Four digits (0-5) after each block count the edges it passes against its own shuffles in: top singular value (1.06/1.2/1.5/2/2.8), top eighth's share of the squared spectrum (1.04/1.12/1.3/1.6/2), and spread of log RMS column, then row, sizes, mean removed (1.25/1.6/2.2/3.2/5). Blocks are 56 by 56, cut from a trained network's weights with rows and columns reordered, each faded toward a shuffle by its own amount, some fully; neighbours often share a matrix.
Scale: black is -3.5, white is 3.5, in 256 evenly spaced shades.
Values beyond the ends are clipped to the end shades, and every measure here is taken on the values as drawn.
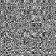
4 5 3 2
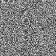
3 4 1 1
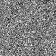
2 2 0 0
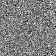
0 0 0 0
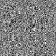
3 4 2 1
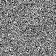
1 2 0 0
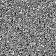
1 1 0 0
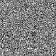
3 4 2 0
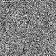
2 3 0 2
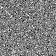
0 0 0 0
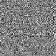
2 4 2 2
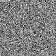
2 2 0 0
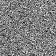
1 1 0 0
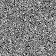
0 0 0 0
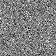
0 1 0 0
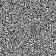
2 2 0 0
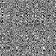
3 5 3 2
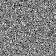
0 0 0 0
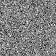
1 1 0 0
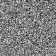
0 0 0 0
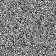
0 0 0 0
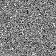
0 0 0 0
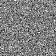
1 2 0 1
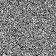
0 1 0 0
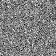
1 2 0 0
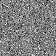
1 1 0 0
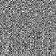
3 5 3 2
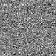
3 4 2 2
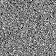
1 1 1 0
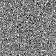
1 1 0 0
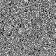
2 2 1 0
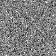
2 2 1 0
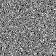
1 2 0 0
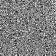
2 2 0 0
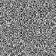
3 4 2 1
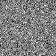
2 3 0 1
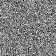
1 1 0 0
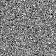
1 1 0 0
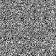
3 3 1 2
